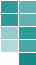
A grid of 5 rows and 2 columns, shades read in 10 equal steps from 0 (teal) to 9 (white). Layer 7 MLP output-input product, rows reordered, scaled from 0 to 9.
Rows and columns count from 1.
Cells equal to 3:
2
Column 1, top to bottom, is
1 1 5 6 9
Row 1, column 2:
3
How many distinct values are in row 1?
2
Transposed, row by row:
1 1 5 6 9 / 3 3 1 2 0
